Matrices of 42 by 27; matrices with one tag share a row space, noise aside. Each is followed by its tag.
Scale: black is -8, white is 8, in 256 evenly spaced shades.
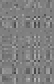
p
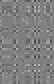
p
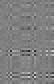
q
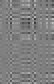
q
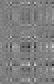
q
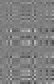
q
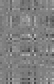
q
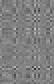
p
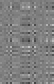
q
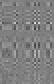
p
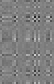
p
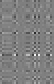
p
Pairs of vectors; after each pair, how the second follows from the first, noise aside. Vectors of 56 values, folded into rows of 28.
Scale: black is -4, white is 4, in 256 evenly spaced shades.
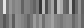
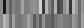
negated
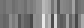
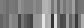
copied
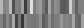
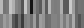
sign-scrambled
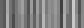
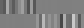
partly zeroed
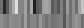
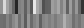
negated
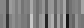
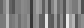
negated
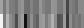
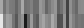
copied
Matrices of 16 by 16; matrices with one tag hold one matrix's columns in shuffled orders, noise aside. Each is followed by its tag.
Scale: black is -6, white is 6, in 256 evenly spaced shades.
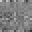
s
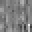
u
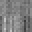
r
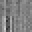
r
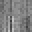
r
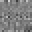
s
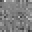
s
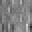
u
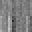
r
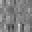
u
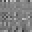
s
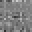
s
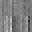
r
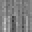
r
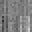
r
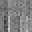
r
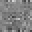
s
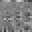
s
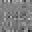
s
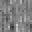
u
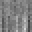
r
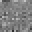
s
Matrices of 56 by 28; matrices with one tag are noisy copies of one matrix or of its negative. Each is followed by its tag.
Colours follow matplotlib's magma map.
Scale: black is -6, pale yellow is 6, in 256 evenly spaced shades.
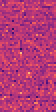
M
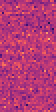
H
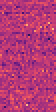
H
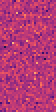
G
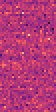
H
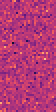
G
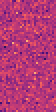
G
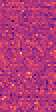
M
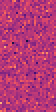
G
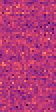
H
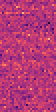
H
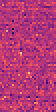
M
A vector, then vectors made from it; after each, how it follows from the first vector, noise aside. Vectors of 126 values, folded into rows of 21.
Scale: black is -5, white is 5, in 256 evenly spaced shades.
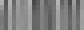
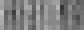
wrapped around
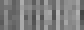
wrapped around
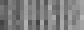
wrapped around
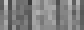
negated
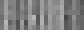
wrapped around
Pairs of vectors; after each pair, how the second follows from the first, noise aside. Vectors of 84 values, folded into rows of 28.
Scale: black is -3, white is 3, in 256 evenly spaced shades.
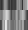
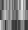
reversed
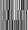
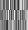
sign-scrambled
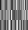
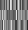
reversed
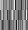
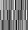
copied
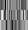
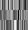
wrapped around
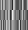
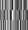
copied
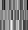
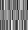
sign-scrambled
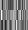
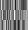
wrapped around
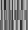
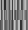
copied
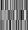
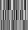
wrapped around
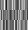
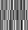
reversed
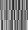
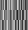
wrapped around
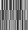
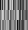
sign-scrambled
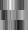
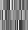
sign-scrambled
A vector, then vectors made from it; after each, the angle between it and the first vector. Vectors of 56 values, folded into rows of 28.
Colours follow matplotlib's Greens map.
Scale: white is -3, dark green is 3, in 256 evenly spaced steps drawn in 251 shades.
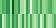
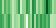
orthogonal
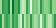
nearly parallel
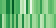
nearly parallel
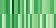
nearly parallel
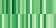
nearly parallel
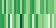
orthogonal
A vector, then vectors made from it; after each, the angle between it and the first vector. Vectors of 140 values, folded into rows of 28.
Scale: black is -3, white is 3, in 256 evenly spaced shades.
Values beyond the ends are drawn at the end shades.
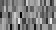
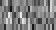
partly opposed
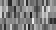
partly opposed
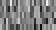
partly aligned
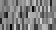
partly aligned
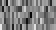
orthogonal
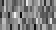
nearly parallel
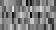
partly opposed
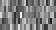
nearly opposite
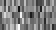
partly opposed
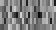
partly opposed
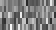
nearly opposite
